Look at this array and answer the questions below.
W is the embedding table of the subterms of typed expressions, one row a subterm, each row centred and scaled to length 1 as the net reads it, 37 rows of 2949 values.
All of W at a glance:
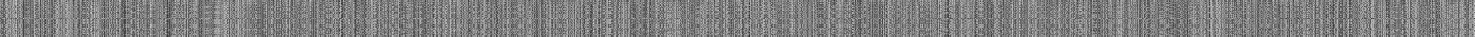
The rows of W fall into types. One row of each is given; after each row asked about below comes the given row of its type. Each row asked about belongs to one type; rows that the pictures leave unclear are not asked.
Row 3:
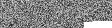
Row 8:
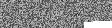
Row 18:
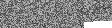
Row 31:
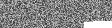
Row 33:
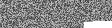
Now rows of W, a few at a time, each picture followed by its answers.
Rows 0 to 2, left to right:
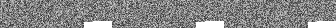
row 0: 3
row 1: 3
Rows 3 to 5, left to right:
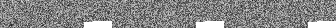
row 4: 8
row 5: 8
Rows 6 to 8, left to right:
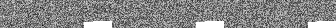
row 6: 18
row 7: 33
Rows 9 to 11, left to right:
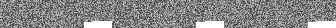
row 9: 8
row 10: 33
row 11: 31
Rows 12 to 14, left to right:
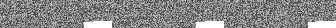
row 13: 33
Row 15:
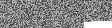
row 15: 31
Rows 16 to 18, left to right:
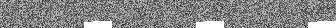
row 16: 8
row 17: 31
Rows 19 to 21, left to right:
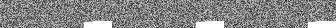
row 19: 33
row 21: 31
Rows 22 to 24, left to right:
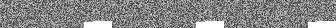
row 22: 33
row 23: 31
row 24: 8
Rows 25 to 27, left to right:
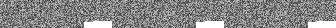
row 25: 8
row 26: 8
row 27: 8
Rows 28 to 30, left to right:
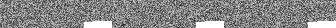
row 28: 33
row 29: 3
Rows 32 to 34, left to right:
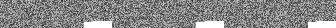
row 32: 31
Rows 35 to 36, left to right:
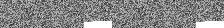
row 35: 31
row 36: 31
